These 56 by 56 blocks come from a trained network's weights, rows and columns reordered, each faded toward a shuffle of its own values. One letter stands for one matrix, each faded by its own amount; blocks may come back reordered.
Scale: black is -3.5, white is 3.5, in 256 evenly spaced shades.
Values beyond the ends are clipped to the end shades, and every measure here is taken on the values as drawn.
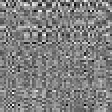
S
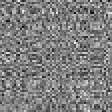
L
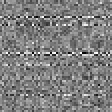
S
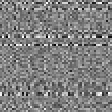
S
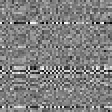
S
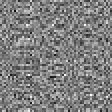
L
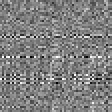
S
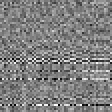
S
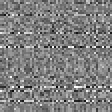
S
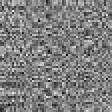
L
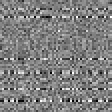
S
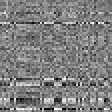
S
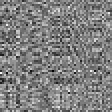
L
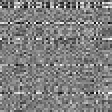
S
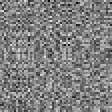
L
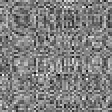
L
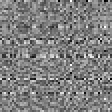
S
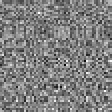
L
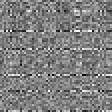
S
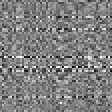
S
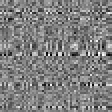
S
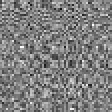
L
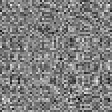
L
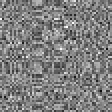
L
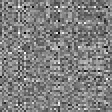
L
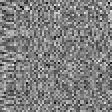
L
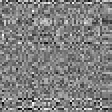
S
